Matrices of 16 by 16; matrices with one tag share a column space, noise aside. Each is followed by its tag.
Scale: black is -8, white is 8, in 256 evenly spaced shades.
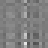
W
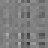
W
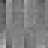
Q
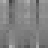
Q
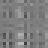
W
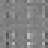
W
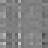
W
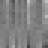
Q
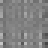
W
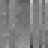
Q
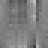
Q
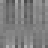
Q
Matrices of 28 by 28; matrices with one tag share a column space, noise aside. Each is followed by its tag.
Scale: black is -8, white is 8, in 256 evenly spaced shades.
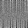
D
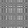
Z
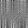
D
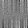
D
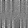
D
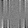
D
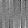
D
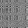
Z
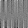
D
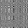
Z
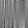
D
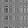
Z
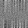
D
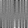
D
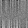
D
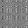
Z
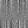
D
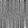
D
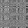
Z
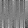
D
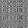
Z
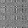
Z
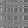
Z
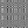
Z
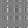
Z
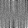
D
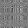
Z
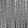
D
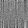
D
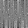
D
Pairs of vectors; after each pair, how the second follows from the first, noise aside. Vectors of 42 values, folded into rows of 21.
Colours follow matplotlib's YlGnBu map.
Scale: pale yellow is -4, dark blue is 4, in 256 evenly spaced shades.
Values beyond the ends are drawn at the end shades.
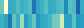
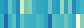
reversed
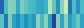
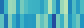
copied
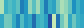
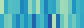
copied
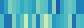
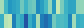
negated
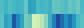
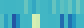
partly zeroed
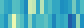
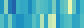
reversed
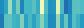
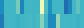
partly zeroed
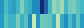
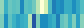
negated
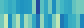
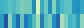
negated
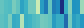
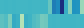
partly zeroed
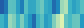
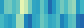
reversed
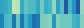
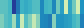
negated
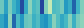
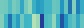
reversed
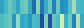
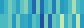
copied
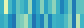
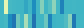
partly zeroed
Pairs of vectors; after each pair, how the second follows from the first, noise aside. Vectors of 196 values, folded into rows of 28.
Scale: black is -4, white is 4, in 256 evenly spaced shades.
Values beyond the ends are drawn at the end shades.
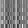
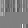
partly zeroed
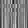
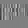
partly zeroed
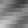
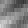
copied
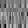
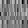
reversed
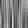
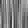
copied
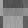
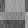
reversed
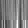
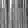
reversed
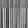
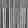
copied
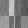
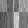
reversed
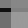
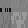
partly zeroed
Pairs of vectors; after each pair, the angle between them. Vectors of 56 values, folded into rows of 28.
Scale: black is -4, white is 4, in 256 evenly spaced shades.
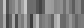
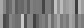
orthogonal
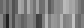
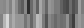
nearly opposite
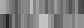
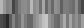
nearly parallel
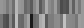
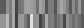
nearly opposite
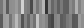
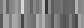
nearly parallel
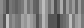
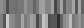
nearly parallel
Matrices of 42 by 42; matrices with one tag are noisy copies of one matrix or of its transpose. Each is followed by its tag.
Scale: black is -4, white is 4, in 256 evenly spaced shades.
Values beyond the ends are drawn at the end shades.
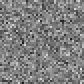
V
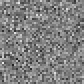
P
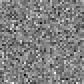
P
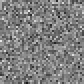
P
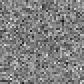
V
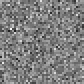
P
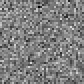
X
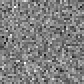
X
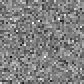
V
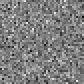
X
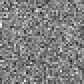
X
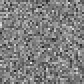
X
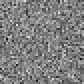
X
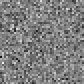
P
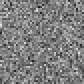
X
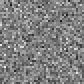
X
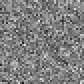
V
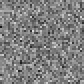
V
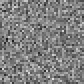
X
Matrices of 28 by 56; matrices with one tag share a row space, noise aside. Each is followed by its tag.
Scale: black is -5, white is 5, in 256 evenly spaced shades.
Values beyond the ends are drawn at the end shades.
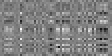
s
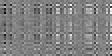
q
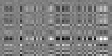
s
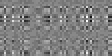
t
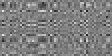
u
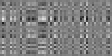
u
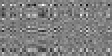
u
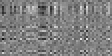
u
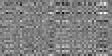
s
